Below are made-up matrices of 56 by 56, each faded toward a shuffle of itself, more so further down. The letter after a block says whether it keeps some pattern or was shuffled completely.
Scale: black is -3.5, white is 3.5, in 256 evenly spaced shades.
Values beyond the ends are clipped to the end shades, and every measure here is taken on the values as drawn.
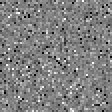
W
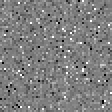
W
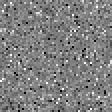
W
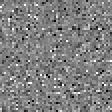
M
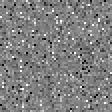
W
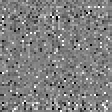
M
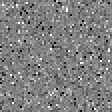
W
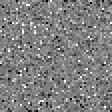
W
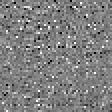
M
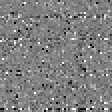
M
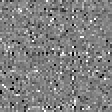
M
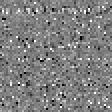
M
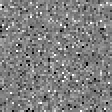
W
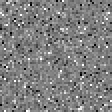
W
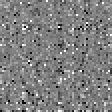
M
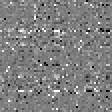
M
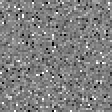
W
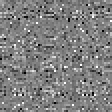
M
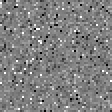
W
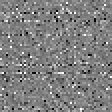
M
